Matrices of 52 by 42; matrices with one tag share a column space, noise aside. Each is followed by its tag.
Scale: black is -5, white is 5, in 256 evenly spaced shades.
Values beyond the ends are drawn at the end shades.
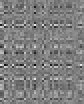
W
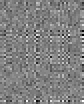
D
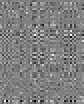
D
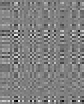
D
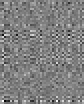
D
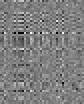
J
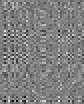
D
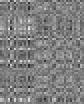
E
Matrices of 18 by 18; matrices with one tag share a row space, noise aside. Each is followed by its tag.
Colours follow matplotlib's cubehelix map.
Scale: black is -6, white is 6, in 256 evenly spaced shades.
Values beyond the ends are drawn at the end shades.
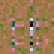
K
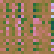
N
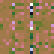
K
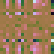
N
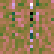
K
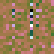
K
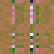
K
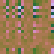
N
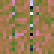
K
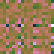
N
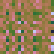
N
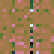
K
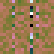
K
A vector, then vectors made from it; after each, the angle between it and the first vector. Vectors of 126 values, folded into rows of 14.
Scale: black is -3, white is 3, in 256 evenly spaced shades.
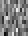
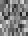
partly opposed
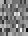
orthogonal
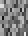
partly aligned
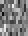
orthogonal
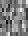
orthogonal
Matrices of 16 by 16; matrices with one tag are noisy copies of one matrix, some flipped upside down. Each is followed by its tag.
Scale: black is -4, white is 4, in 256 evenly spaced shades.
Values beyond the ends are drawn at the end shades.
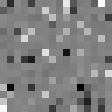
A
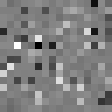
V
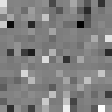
A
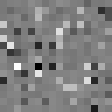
V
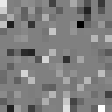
A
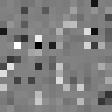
V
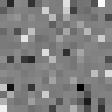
A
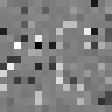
V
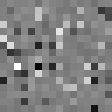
V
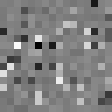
V
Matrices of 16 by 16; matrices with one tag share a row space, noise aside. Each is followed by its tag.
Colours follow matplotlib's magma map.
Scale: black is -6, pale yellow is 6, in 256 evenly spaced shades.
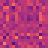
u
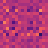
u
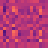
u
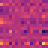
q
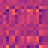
u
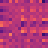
q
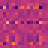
u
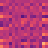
q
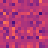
u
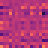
q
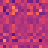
u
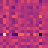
u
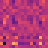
u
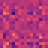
u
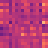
q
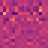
u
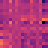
q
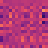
q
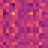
u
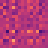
u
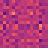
u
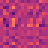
u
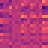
q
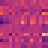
q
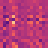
u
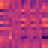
q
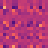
u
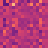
u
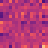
q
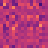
u
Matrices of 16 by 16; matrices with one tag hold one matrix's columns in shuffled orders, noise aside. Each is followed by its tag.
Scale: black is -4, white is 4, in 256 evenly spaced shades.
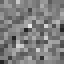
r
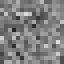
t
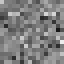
t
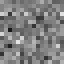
t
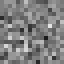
r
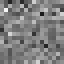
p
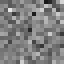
p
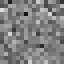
p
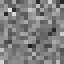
p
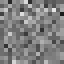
p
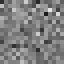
p
